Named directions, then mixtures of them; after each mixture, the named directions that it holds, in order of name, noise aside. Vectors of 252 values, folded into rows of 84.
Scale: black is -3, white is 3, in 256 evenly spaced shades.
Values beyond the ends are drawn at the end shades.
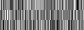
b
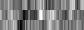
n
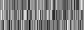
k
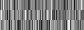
b, k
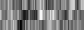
n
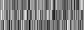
k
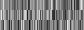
k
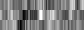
n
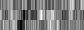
b, n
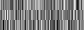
b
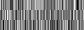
b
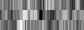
n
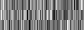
k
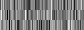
b, k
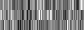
k, n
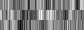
k, n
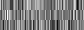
b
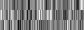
k, n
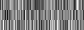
b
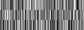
b
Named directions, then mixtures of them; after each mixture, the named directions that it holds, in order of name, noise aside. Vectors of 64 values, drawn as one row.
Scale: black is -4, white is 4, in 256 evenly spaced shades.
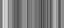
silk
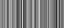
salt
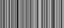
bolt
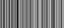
bolt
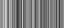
salt, silk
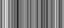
bolt, silk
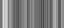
silk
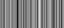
bolt, salt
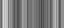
silk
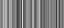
salt, silk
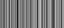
bolt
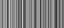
bolt, salt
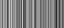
bolt, salt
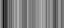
silk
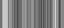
silk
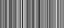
salt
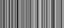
bolt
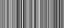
salt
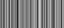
bolt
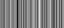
bolt, salt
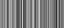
salt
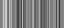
salt, silk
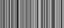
bolt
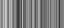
salt, silk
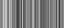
salt, silk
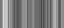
silk
